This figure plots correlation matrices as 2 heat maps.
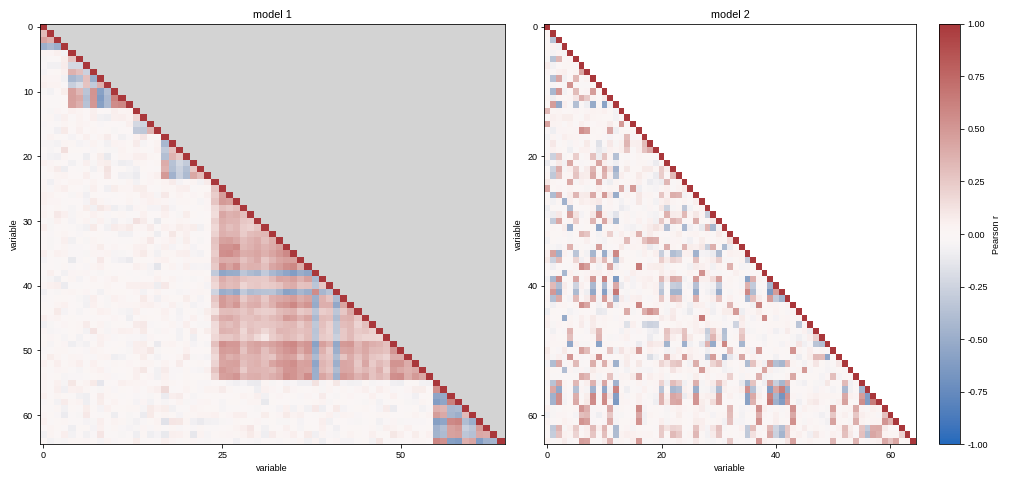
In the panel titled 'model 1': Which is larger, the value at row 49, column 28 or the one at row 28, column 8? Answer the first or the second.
the first
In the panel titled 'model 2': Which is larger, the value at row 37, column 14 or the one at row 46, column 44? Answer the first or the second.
the first
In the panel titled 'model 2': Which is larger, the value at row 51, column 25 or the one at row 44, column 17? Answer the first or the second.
the second
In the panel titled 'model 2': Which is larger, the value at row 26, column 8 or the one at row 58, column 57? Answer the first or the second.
the second
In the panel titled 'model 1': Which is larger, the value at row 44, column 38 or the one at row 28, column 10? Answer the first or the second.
the second
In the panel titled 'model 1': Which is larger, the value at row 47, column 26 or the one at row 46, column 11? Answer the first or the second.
the first
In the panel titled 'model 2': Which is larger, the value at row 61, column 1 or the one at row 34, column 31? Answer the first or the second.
the first
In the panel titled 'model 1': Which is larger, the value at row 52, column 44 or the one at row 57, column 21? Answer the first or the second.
the first
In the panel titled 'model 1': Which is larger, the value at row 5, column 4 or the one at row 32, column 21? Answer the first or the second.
the first
